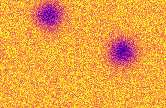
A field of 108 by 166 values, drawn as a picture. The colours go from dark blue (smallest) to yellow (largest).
Odd rows or columns: none. Ninth with the lowest average: middle right. Dips: two. Average level on the scale: 80%. Slope: none.
